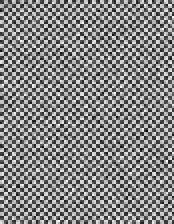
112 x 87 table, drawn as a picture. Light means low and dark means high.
The histogram has two humps. Overall the values sit about 50% of the way up the scale. The field is checkered. No seam splits the table.
